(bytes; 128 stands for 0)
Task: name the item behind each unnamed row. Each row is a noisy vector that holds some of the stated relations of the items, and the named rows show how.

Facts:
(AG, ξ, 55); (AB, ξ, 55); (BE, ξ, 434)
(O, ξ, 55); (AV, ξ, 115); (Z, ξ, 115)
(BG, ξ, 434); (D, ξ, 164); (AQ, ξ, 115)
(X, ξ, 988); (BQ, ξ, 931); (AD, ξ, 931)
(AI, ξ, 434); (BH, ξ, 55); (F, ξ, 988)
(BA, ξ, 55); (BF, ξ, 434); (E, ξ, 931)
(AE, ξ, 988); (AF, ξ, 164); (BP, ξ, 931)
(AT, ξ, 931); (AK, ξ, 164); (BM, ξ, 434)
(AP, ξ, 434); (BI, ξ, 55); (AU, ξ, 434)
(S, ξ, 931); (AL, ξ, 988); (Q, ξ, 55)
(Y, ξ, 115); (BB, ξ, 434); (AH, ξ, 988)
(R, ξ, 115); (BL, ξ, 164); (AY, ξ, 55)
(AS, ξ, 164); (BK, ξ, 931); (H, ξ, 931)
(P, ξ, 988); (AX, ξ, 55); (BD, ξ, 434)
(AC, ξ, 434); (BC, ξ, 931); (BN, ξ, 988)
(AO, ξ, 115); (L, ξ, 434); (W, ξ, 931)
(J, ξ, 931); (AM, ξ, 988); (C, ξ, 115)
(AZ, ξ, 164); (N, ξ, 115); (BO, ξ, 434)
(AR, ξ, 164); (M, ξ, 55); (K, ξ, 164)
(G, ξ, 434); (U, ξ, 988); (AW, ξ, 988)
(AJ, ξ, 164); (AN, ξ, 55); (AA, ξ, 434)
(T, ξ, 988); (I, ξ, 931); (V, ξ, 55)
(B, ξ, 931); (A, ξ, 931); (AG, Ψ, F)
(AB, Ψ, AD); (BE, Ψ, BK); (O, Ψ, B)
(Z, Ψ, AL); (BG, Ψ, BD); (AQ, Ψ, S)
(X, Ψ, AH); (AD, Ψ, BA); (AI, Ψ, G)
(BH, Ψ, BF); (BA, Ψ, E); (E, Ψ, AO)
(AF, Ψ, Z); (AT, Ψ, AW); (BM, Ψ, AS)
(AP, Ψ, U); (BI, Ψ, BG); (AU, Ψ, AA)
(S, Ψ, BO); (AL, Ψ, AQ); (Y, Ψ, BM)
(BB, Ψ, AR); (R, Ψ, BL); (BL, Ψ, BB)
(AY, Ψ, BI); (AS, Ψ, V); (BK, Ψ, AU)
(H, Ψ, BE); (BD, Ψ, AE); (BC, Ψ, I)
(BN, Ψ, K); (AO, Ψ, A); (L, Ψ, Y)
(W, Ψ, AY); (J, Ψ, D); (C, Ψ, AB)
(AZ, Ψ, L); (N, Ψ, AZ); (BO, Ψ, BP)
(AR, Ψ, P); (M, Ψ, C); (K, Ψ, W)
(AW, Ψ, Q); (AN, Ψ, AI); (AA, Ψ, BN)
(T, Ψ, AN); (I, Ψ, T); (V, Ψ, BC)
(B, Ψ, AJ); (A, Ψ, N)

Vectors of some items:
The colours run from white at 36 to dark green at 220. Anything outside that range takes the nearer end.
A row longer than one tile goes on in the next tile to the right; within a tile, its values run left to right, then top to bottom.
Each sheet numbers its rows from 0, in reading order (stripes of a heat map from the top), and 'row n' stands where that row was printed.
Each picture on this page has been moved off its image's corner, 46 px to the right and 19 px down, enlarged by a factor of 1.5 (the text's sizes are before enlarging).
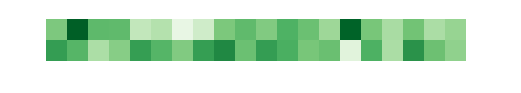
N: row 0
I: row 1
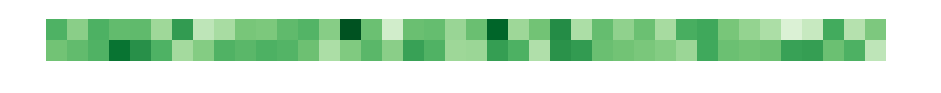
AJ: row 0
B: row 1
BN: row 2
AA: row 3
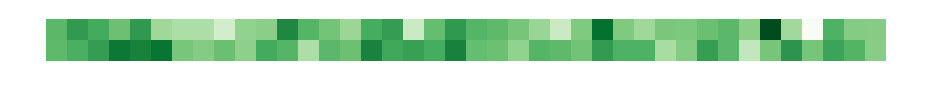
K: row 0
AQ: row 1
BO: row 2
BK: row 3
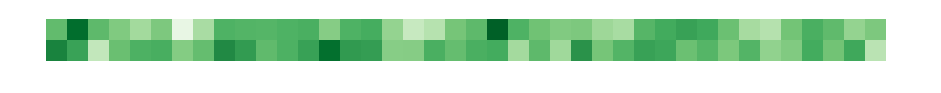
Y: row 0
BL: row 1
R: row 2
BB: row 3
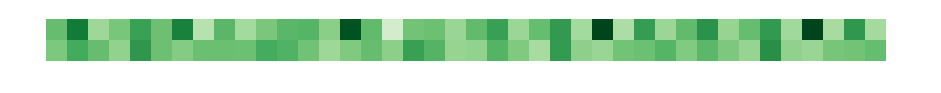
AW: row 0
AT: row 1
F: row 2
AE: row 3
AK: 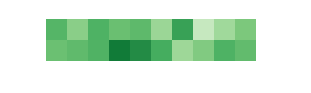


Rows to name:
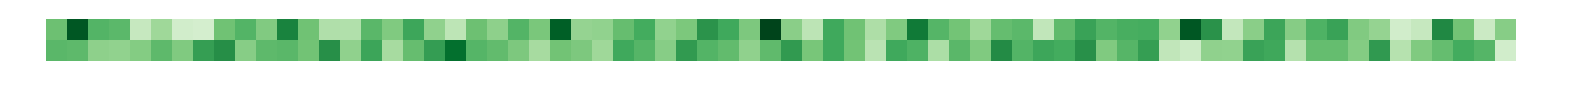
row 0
AO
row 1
V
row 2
BQ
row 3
W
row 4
Z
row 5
AD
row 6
AI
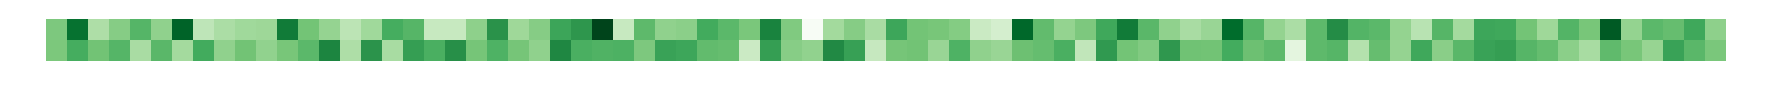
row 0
T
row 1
AN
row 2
AL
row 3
A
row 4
G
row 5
BG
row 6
AV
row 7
BP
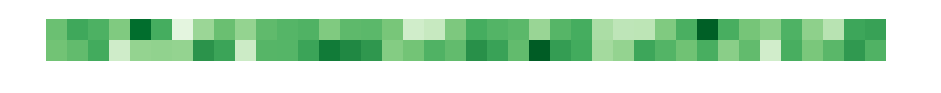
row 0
E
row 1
AF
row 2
AS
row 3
C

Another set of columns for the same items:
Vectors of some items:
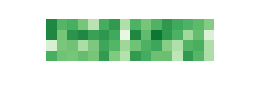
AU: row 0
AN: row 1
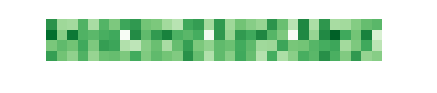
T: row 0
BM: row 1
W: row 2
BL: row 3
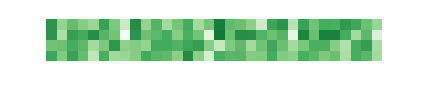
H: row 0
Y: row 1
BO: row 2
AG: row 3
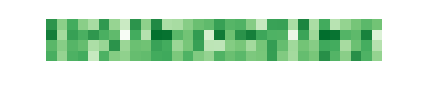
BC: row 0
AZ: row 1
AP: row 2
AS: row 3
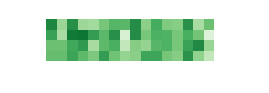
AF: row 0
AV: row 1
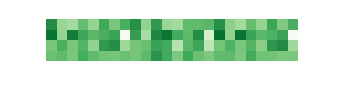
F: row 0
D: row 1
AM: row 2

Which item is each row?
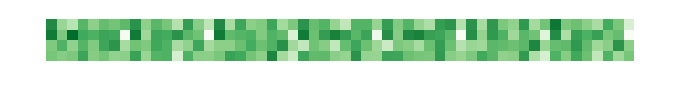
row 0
BN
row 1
I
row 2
R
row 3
BB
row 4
BE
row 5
N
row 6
S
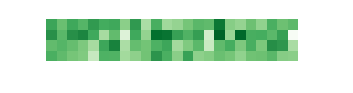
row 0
AB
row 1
K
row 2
AL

